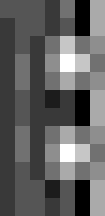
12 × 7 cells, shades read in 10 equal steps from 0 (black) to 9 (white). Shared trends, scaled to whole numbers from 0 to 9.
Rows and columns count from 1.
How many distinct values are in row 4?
5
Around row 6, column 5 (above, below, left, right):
6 2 1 0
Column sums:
25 40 28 36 60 30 64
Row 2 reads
2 3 3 2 3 0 6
